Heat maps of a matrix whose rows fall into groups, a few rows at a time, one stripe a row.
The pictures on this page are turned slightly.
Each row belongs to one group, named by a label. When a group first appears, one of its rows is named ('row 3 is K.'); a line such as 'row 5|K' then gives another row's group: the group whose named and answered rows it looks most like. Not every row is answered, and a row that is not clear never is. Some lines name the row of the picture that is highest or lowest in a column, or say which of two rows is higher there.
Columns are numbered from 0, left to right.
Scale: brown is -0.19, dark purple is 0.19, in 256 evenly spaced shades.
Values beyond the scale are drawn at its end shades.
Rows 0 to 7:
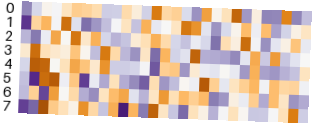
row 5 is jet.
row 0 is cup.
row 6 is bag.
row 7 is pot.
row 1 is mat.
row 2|pot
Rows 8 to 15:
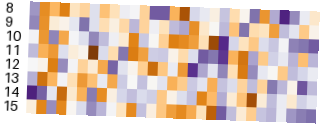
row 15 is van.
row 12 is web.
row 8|cup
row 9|mat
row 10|van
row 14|pot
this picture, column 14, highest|9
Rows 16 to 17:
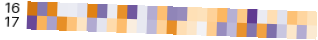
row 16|jet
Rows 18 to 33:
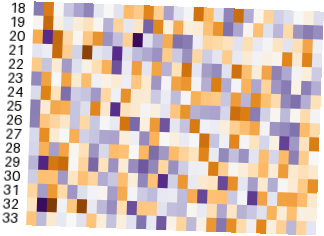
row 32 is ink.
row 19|van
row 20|jet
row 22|web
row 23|cup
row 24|mat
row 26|mat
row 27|mat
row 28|bag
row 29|jet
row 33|web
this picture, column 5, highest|18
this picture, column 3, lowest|29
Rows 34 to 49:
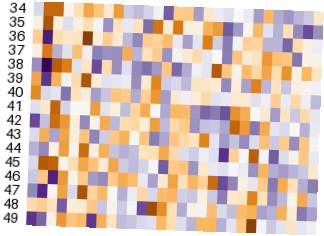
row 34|cup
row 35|van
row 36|pot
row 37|mat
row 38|jet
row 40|ink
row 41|web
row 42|web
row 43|bag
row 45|cup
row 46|bag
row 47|pot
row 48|van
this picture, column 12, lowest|48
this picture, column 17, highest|41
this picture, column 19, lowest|38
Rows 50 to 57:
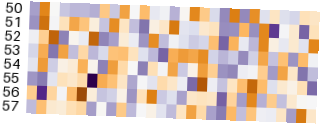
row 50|mat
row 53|bag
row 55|pot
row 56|ink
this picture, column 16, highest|55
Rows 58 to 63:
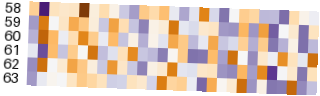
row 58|pot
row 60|cup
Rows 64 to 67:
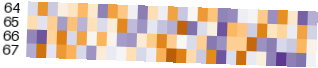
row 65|web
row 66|pot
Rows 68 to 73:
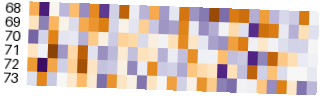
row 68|web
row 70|web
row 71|ink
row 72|ink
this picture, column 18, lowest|68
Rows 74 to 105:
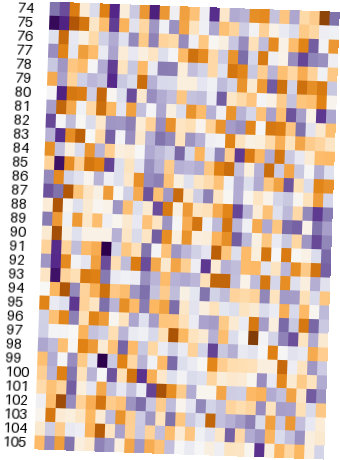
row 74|pot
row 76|mat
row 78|jet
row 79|jet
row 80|jet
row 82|mat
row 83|jet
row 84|web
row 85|ink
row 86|mat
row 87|pot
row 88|van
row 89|cup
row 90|van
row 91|ink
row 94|cup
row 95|ink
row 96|cup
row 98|web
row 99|ink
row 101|van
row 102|cup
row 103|bag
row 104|web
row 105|ink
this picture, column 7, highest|100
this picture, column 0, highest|75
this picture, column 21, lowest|97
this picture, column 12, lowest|101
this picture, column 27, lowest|74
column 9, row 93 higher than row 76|Yes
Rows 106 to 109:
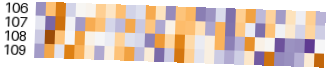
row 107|web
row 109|bag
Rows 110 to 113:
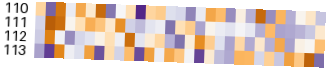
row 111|cup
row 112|mat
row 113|pot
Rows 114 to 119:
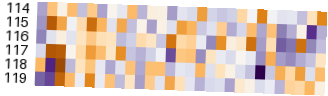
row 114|mat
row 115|cup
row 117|cup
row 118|ink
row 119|pot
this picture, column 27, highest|115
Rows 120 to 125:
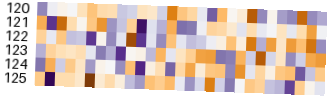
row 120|cup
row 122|jet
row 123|mat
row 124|mat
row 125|pot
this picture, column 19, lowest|122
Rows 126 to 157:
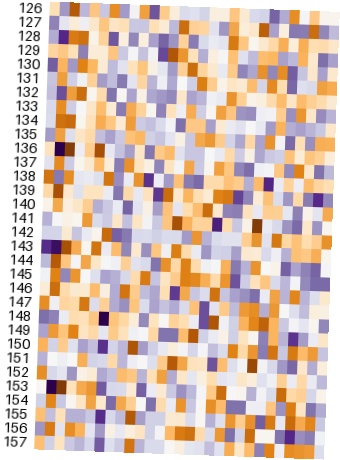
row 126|ink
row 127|cup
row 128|jet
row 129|van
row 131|mat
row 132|jet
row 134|cup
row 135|mat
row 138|jet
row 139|van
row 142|web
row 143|pot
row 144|van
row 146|bag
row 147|web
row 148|pot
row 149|cup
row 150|jet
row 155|jet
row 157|jet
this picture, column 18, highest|140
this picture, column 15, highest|138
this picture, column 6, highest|148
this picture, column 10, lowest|145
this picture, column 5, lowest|136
